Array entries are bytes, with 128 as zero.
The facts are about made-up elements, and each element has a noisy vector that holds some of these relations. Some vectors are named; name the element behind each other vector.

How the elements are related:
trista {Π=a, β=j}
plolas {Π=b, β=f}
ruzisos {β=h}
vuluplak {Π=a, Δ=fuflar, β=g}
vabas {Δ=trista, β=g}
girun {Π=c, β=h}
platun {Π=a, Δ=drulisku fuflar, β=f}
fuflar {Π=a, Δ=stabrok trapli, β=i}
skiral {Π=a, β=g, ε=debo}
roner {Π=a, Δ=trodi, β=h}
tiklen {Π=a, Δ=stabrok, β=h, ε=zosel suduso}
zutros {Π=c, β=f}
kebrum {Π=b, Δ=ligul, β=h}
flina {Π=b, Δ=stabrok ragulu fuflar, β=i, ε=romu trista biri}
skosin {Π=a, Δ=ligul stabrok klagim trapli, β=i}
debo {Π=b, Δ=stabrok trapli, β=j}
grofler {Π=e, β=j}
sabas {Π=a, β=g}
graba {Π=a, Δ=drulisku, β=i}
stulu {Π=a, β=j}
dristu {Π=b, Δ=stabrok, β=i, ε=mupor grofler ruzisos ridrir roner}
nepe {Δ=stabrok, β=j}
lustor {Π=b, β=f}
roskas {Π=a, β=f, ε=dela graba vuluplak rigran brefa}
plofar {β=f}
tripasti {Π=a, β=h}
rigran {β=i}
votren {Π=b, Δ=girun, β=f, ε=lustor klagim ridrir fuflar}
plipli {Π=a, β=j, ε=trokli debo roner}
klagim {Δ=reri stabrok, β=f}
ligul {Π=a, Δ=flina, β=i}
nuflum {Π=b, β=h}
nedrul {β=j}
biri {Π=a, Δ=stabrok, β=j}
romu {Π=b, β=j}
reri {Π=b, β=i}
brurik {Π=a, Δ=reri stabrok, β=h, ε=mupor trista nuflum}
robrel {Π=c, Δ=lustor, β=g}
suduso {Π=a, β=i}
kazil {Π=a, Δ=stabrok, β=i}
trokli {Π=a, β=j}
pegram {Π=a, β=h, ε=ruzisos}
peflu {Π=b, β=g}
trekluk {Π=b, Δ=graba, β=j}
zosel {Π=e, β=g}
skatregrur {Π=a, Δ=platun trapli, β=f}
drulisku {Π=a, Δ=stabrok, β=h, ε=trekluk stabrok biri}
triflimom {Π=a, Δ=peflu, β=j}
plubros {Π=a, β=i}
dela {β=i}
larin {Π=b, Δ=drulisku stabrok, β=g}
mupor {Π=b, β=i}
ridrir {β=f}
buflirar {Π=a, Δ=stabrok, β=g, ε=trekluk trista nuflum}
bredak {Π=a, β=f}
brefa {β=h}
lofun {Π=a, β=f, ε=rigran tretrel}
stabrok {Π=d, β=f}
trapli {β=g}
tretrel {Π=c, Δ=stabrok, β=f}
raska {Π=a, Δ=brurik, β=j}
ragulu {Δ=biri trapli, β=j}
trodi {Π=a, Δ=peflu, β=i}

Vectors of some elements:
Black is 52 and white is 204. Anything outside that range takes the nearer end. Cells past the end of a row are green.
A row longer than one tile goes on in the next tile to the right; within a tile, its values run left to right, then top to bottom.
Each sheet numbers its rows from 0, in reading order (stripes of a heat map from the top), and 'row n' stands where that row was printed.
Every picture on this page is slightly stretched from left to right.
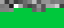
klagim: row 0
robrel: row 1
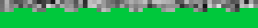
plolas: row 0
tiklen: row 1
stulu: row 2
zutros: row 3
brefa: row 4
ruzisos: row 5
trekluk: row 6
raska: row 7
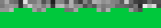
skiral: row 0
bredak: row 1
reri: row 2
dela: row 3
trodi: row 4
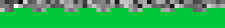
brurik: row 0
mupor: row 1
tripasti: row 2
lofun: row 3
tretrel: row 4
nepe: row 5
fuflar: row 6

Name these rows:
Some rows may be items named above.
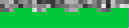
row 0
trapli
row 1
stabrok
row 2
ruzisos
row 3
platun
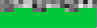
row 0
vuluplak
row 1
kebrum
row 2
roner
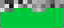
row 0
drulisku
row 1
nedrul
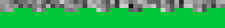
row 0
plofar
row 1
lustor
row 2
sabas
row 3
trista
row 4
ragulu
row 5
trista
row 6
romu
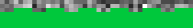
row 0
vuluplak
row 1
kebrum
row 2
girun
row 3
kazil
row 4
votren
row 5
skosin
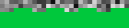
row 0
nuflum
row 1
tiklen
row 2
graba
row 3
triflimom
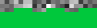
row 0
vuluplak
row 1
dristu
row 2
zosel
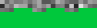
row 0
vabas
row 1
nuflum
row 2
larin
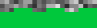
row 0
peflu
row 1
ligul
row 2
grofler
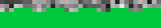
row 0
kazil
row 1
nedrul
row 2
ridrir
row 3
raska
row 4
debo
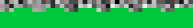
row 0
tretrel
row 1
pegram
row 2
triflimom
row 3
biri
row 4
roner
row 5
tiklen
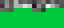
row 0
skatregrur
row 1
flina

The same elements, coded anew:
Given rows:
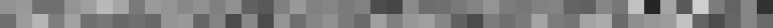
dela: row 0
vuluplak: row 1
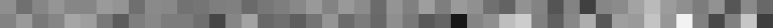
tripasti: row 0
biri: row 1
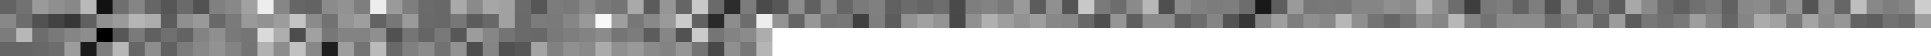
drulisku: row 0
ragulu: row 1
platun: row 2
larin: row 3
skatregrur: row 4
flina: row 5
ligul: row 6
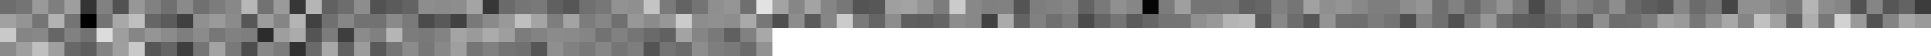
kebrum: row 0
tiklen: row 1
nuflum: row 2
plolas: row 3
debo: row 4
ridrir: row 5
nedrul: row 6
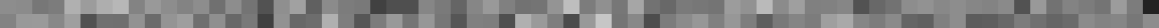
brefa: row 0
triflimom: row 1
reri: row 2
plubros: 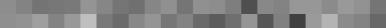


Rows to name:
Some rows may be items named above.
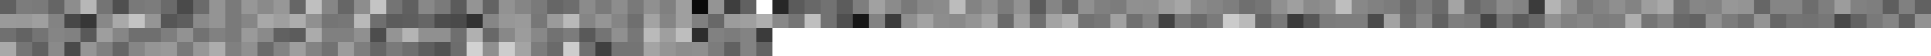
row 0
skosin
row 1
klagim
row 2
graba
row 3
romu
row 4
plofar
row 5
raska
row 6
stabrok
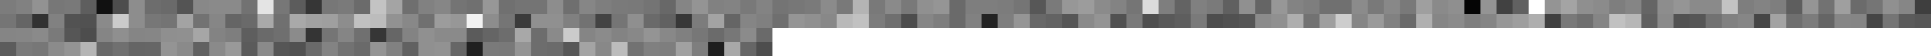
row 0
dristu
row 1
skiral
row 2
sabas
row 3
klagim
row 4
romu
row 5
lustor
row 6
trekluk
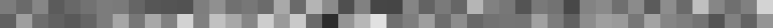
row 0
fuflar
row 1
skatregrur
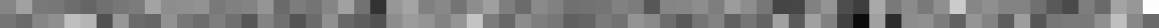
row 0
plolas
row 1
bredak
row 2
trodi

